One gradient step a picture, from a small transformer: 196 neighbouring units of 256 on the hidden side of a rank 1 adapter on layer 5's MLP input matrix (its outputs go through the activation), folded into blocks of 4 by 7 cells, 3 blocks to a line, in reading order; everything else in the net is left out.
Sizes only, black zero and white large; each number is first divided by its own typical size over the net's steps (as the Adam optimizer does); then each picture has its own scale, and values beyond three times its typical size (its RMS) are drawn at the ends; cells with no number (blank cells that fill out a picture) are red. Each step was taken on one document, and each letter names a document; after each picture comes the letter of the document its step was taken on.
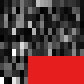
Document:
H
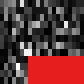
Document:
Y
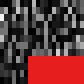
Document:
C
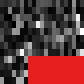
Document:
Y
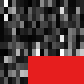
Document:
Y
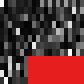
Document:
Y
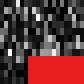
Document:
C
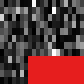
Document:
C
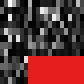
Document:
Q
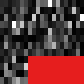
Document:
H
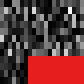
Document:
C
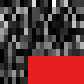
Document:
C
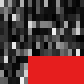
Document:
Y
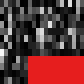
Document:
Q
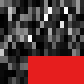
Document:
Q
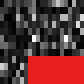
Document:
H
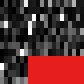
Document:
H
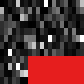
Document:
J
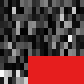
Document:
H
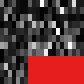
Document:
Y
